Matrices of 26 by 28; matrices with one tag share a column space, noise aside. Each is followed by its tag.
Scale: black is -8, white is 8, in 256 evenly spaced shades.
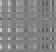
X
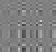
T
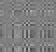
T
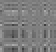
T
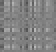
X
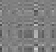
T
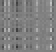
X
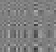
T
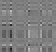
T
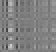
X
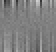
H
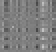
X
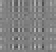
X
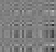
T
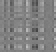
X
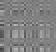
T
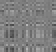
T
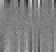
H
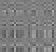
T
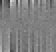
H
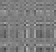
T
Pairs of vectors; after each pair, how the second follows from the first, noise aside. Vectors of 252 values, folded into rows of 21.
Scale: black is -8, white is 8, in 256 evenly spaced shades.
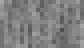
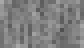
copied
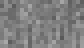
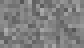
shuffled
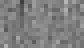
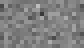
shuffled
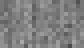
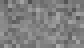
shuffled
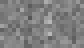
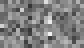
scaled up
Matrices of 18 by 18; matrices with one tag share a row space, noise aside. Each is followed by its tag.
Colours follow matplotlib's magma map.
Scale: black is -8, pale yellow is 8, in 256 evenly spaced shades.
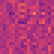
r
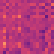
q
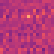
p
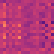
q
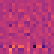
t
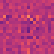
p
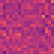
q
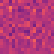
t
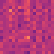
t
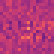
p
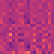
t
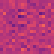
r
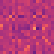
t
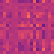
p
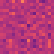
r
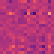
r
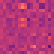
r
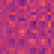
r
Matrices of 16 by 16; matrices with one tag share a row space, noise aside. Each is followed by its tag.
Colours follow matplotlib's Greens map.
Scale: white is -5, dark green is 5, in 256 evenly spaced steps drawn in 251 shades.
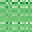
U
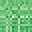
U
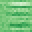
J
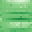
J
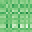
U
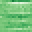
J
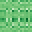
U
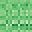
U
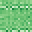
U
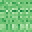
U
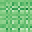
U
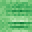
J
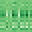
U
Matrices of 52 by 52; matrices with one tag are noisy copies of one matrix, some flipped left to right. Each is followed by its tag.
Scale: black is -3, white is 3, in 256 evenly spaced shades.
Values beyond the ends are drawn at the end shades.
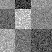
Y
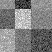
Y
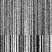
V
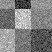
Y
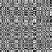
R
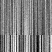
V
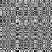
R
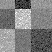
Y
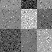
Y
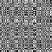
R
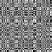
R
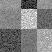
Y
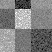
Y
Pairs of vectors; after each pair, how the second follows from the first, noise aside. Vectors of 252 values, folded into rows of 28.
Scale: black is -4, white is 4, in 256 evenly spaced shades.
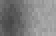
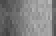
wrapped around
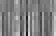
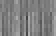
shrunk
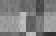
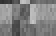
reversed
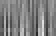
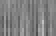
shrunk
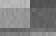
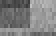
negated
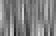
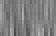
shrunk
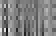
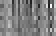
reversed
